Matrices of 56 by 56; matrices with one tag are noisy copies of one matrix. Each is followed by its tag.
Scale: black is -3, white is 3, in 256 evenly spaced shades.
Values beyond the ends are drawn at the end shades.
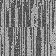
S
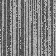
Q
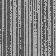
Q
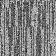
S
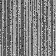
Q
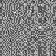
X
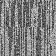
S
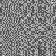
X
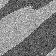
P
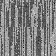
S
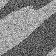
P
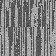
S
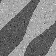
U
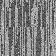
S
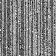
Q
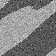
P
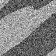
P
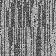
S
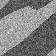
P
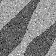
U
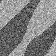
U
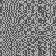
X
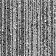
Q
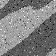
P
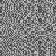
X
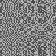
X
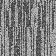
S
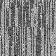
S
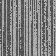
Q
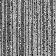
Q
